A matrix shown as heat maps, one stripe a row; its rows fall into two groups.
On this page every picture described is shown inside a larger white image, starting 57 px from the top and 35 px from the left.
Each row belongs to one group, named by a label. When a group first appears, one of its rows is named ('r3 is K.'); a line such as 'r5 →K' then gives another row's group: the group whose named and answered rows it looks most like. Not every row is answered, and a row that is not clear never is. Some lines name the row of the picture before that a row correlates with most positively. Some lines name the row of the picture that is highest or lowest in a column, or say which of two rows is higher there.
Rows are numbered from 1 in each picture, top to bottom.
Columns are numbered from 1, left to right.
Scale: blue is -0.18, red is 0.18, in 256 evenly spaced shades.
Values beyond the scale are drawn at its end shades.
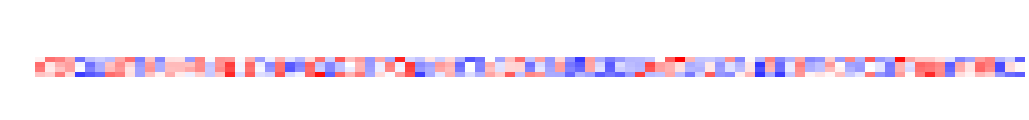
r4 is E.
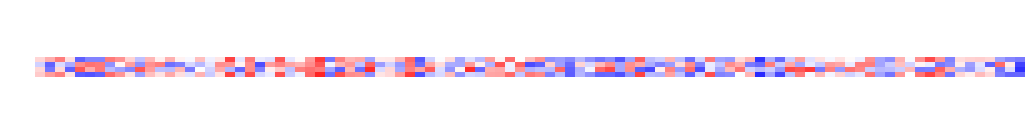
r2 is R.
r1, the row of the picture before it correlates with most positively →4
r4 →E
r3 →R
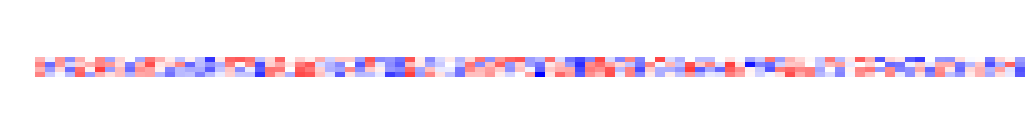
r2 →R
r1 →R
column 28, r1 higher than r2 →No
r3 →R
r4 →R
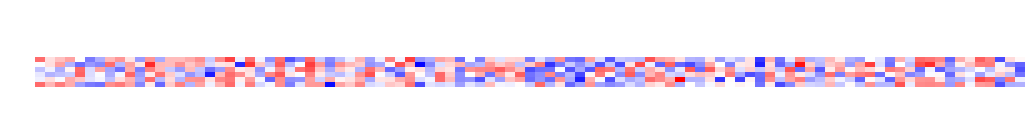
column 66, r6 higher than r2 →Yes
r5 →E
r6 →E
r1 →E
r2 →E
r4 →R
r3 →R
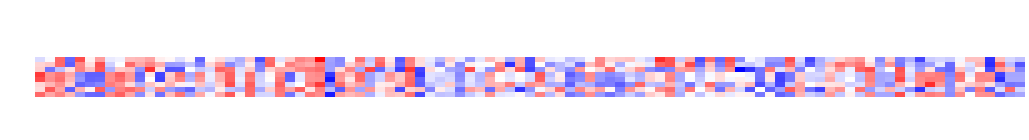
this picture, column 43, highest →1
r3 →R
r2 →R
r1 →R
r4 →E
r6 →E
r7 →R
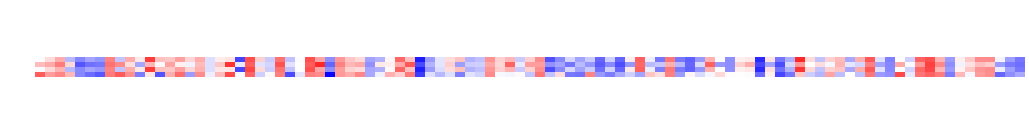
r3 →E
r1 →E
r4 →E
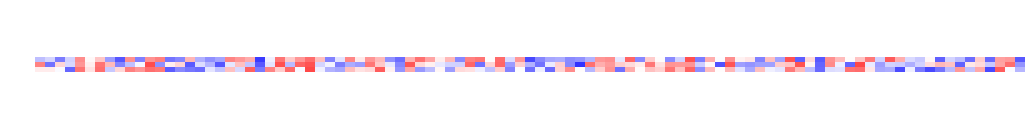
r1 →R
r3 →R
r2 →R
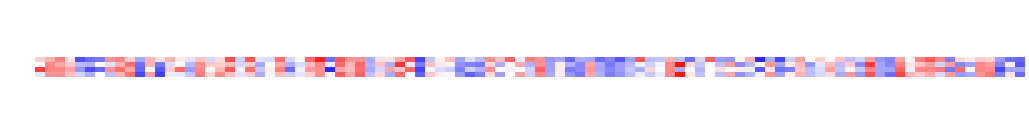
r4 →E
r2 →E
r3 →E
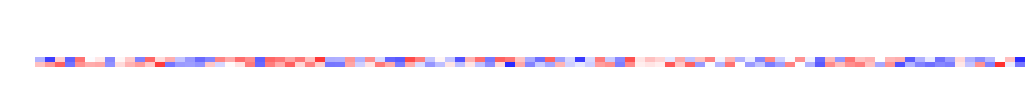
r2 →R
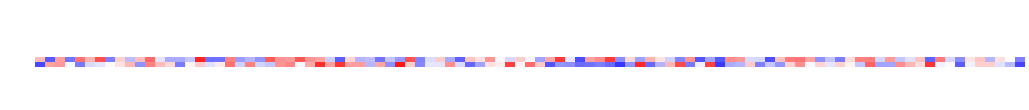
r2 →E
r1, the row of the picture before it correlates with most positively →2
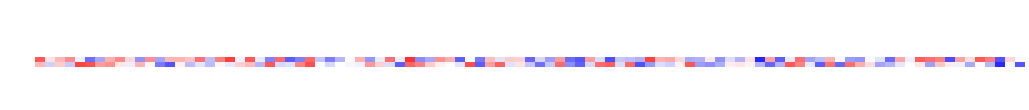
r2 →R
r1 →E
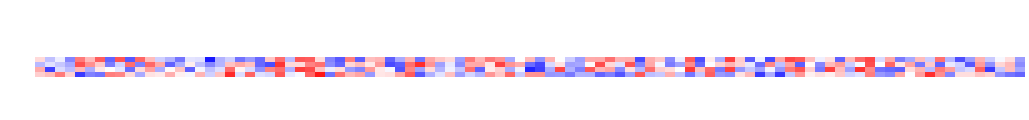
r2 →R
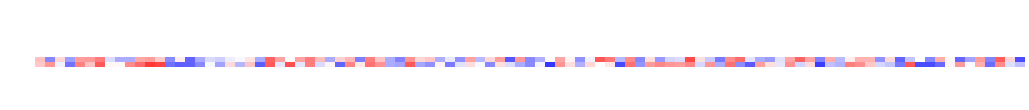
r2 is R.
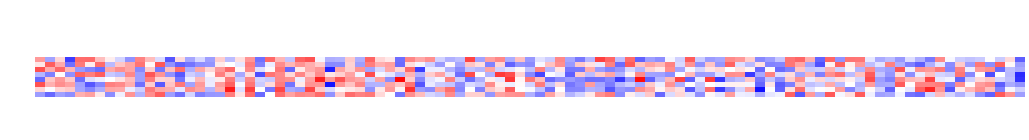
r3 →E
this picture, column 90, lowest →1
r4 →R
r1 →R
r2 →R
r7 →E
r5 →E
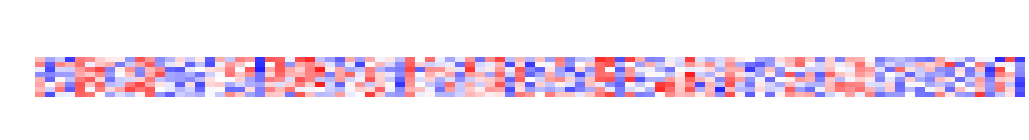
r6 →R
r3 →R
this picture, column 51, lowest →3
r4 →R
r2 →R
